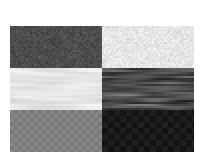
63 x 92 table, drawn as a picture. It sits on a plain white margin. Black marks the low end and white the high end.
It is made of 3 by 2 panels. Panel 1,1: low, fine-grained, faint in contrast. Panel 1,2: very high, fine-grained, faint in contrast. Panel 2,1: very high, streaked across, faint in contrast. Panel 2,2: low, streaked across. Panel 3,1: middling, checkered, faint in contrast. Panel 3,2: very low, checkered, faint in contrast.
